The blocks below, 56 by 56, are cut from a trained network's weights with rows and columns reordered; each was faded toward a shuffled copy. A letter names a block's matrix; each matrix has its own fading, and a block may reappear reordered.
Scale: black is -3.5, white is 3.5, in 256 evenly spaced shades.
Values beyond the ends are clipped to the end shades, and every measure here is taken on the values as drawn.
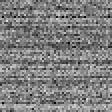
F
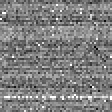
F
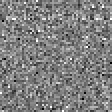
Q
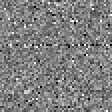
Q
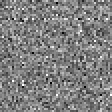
Q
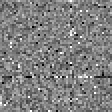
Q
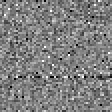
Q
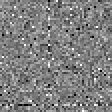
Q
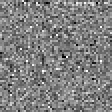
Q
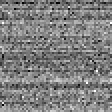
F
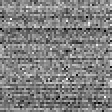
F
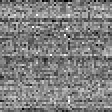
F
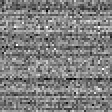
F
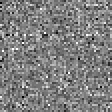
Q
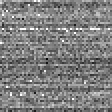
F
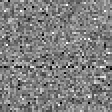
Q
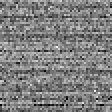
F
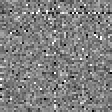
Q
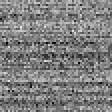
F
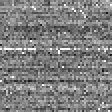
F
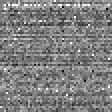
F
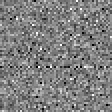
Q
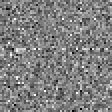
Q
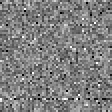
Q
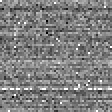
F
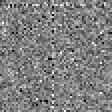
Q
